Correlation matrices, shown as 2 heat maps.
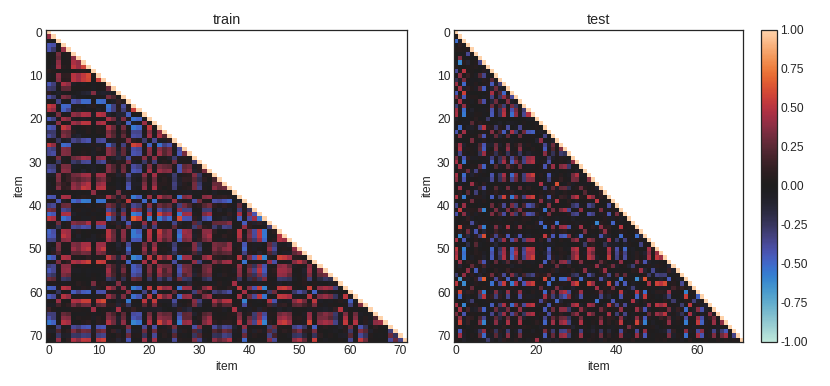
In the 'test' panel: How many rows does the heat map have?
72
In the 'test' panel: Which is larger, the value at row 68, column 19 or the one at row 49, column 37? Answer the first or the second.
the first
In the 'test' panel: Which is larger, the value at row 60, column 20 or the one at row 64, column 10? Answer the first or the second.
the second
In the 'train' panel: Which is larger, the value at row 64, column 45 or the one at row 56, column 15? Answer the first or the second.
the second
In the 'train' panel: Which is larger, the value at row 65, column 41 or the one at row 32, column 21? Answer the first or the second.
the second
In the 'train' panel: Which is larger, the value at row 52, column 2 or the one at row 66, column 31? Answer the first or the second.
the second
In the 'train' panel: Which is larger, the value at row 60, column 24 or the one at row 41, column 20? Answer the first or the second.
the first
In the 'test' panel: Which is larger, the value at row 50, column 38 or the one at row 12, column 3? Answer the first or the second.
the first
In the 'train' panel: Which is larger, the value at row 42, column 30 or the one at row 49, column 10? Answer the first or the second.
the second
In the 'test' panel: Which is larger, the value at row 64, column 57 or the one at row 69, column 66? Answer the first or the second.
the second
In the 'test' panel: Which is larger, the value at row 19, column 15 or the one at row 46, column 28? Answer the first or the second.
the first
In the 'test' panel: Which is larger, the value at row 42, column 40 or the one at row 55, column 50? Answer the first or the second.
the first
